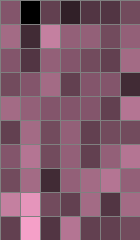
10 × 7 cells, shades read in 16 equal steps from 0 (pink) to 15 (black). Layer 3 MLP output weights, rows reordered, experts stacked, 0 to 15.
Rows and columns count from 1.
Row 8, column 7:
6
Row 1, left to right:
7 15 9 12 10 10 8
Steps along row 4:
down down up down same up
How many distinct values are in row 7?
5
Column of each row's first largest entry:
2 2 2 7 6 1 5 3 6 3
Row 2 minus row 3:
-2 1 -3 -1 -2 -1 1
